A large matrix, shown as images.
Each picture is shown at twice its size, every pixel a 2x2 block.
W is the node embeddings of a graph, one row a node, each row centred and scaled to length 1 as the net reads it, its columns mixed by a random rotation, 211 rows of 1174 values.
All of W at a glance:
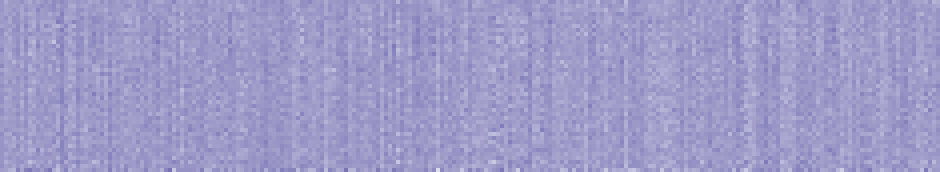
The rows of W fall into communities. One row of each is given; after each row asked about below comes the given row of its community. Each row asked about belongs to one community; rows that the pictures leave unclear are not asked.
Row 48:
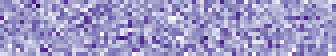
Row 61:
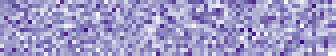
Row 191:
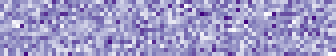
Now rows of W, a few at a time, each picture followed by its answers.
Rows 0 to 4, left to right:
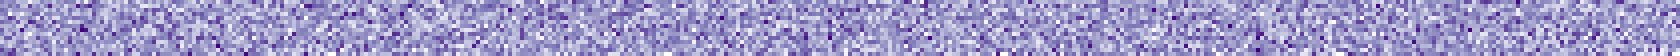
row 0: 61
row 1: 191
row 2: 48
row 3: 61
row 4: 61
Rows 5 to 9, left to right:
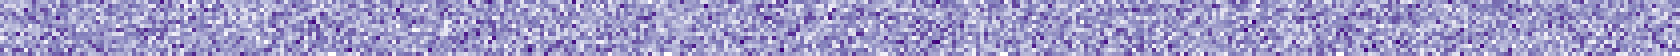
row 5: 191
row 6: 191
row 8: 48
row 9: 191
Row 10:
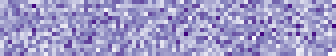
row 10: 61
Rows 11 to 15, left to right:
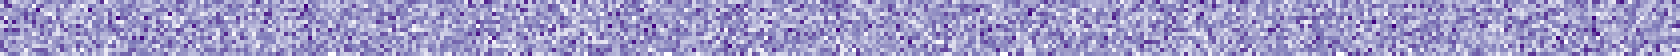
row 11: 48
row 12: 191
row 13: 191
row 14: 48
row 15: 61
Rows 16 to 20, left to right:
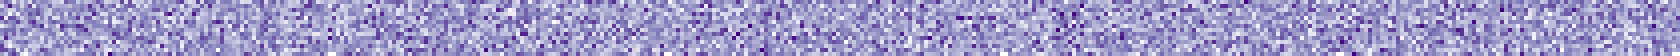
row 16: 48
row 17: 61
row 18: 48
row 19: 191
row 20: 48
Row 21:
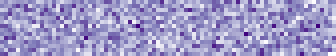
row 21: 191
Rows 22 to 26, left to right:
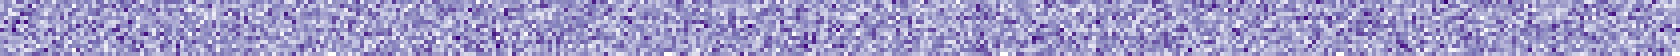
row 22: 48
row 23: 48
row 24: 48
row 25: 48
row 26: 48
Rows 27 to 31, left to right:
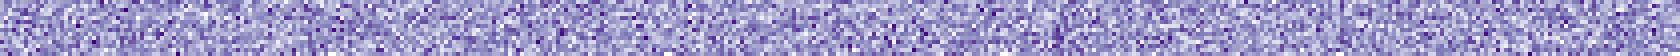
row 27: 48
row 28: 48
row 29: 61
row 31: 191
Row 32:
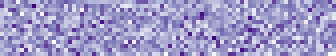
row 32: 61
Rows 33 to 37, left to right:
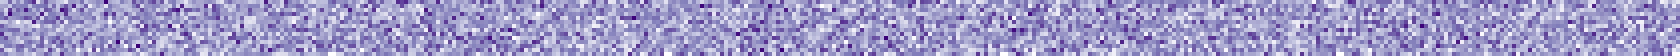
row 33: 191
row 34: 48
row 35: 61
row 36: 48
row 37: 48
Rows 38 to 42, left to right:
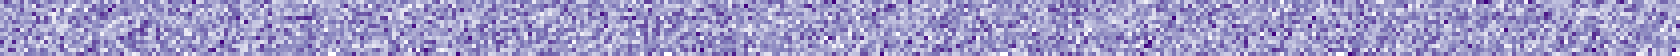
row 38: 48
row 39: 48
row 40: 191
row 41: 191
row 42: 61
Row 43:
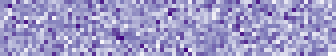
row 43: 48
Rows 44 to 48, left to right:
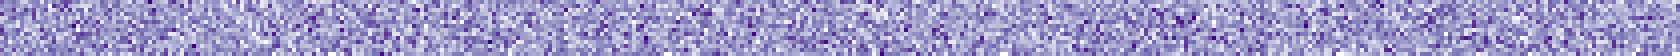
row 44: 191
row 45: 48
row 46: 48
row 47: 61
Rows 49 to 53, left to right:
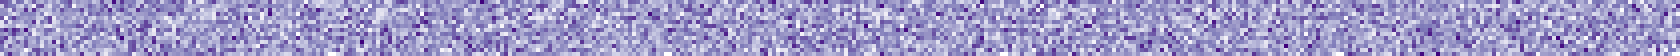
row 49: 48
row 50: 48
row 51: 48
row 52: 48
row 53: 61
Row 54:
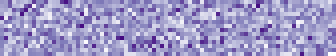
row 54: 48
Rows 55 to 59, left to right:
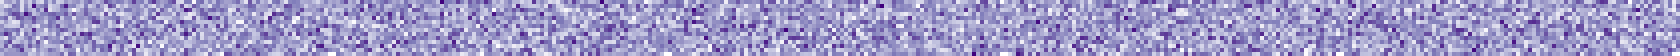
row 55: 191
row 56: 191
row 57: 48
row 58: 61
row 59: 48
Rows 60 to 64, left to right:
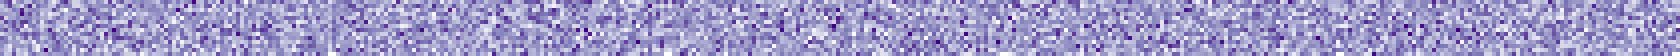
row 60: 48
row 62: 61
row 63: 48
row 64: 48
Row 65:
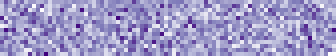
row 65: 48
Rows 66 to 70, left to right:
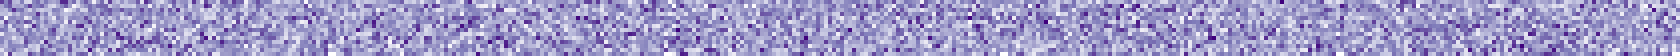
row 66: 48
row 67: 61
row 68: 48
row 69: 48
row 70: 61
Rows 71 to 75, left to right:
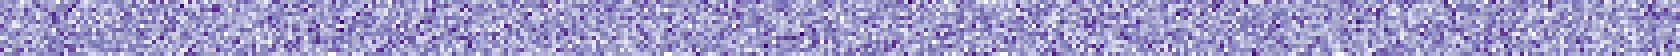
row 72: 48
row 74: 48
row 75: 48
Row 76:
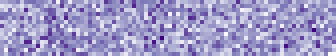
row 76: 191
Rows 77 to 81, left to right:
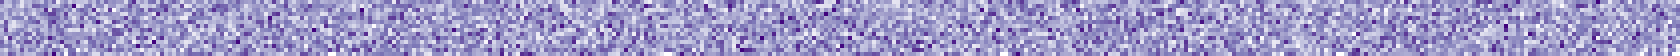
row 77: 191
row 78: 191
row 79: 61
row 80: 61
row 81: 61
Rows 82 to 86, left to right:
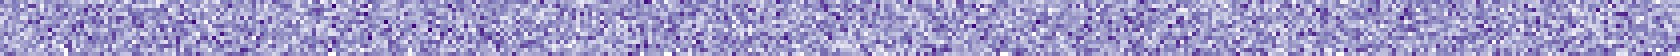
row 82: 61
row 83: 48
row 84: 191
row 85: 61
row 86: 191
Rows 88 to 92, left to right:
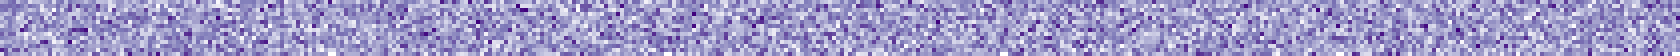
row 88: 61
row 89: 191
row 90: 48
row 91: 61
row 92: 48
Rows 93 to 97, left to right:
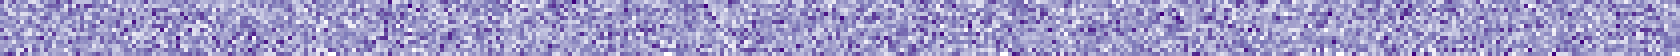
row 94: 191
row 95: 61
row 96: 61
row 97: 191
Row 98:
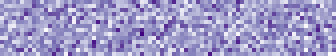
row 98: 191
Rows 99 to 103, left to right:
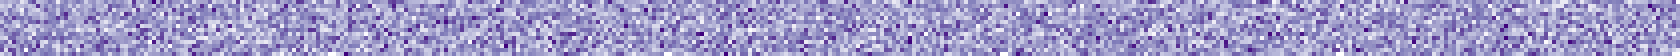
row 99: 191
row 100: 61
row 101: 191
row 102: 61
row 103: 61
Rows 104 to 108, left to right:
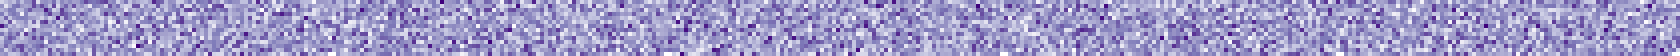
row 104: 191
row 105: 191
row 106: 48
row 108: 48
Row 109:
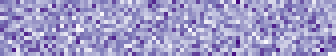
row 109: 191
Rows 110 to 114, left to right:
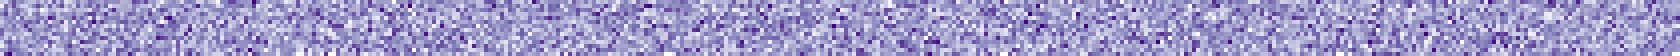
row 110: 61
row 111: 191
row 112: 61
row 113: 48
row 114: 48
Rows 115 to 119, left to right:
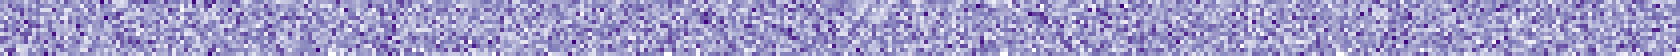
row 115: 48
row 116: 191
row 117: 48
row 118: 48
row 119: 191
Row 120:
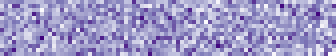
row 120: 61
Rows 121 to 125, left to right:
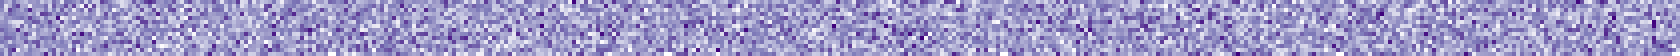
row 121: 191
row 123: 61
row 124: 61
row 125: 48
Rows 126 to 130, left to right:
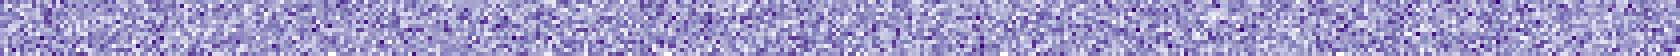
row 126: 191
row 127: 61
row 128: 48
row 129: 48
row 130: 191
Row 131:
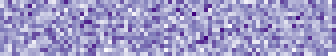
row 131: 48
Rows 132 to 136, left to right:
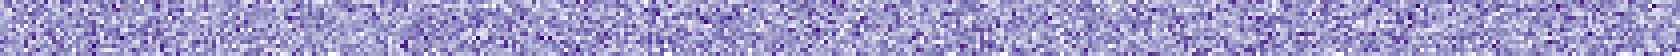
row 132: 48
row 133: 61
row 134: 191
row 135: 61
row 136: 191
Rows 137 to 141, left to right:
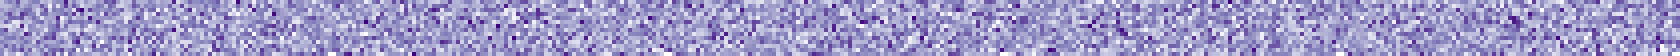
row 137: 191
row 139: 61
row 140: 48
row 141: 61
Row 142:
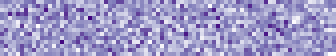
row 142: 191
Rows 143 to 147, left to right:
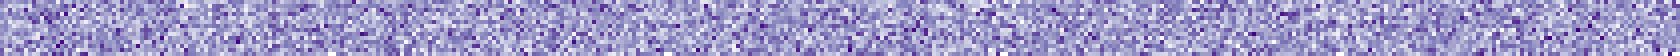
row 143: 191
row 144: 191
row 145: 61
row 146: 191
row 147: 61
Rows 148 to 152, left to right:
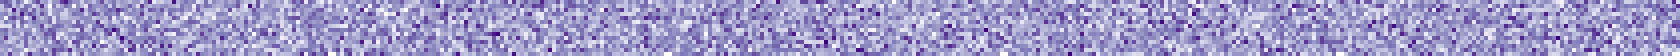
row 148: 48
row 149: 48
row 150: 191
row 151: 191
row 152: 61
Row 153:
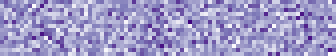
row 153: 48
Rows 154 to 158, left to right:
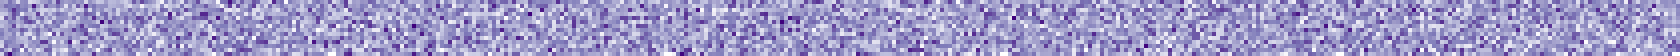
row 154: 61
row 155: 48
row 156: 61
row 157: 191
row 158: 191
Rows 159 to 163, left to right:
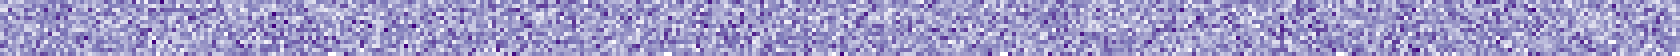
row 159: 191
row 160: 48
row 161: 48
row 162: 191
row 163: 191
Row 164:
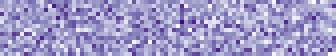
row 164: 191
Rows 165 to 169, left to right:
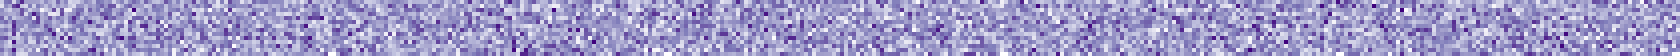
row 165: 48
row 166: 61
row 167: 48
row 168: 61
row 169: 61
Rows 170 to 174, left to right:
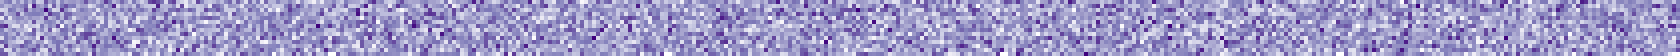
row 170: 191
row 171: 48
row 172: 191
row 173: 61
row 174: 191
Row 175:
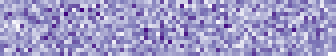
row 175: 191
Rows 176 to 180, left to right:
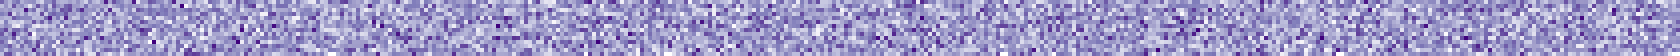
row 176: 191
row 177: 61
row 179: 61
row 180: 48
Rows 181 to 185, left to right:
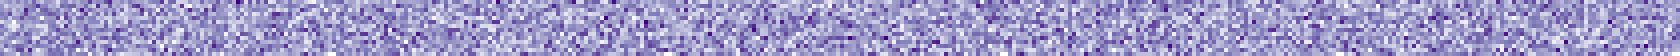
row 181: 191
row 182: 191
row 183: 61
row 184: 48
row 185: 48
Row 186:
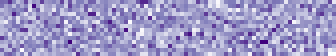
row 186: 61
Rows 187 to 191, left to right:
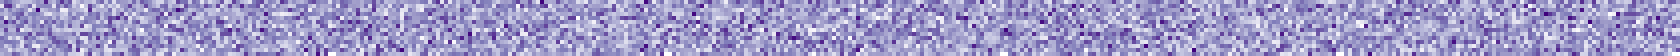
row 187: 48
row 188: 48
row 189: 48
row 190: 191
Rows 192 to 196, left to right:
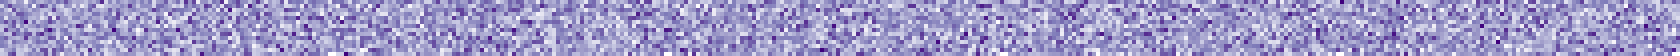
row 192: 48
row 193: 48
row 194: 61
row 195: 191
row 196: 191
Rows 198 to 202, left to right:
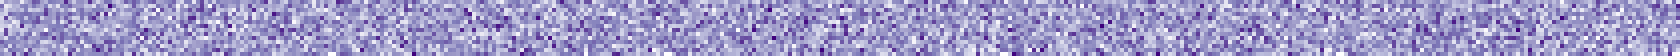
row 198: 191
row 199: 61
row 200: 61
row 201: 61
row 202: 61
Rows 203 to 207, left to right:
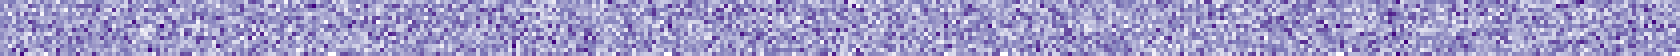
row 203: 61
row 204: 61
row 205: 191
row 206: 191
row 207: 191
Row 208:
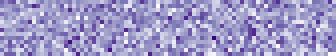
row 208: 61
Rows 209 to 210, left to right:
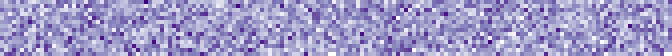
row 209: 61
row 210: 191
